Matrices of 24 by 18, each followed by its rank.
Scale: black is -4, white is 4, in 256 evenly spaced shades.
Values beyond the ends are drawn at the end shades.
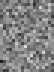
full rank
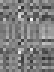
three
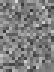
full rank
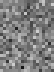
full rank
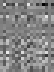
three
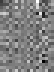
three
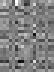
three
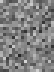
full rank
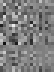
three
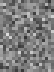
full rank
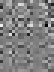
three
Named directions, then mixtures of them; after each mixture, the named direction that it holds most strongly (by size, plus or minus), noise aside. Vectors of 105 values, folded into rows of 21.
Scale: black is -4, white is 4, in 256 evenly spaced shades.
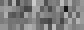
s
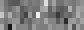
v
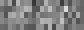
s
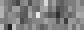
v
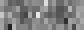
v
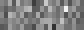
s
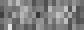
v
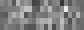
s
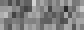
s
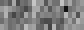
s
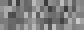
s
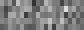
s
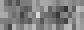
v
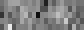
v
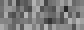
s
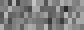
s
